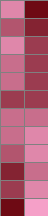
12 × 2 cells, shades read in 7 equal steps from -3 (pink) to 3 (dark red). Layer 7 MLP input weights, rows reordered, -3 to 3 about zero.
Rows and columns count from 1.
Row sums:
1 2 -1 0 0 2 -2 -3 -2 1 -1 0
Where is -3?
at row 12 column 2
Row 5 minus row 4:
0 0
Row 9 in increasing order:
-2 0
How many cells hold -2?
5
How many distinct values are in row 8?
2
